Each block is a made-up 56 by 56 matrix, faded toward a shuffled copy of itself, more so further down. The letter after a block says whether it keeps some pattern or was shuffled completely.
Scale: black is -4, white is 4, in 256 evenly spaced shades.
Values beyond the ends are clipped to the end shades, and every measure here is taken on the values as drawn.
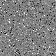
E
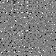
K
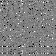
K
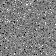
E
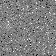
E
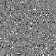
K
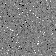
E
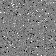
E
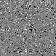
K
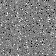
E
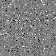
K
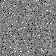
E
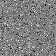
E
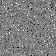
E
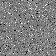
E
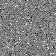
E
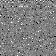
K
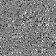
K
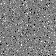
E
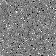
E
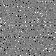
K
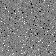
E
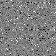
K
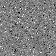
E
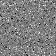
E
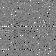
K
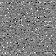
K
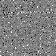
K
